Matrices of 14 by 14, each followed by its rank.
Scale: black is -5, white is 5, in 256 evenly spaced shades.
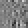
three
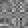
three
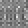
three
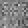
three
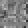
three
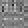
three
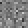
three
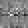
three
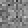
three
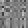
two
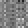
two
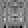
two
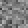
three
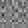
two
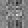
two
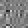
two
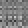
two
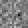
three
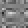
two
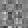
two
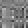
two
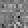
three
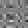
two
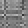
two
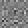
three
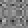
two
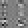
two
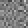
three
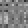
two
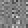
three
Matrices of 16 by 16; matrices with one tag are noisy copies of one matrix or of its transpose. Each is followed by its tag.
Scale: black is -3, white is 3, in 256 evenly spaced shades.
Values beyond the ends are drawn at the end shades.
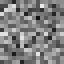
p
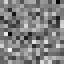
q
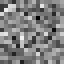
p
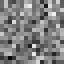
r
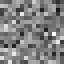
r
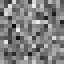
p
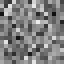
p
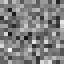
q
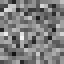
p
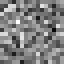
p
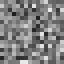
q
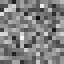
p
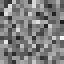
p
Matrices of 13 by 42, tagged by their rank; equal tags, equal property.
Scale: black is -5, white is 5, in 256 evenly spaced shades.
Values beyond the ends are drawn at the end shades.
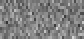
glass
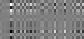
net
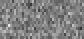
glass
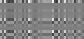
net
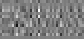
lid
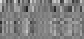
lid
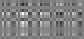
net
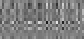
lid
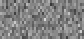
glass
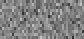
glass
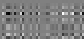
net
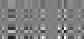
net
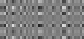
net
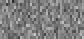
glass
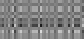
net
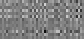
lid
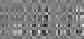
lid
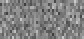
glass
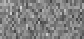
glass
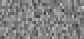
glass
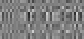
lid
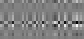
net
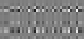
net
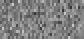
glass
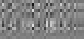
lid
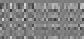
lid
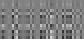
net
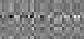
lid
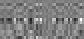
lid
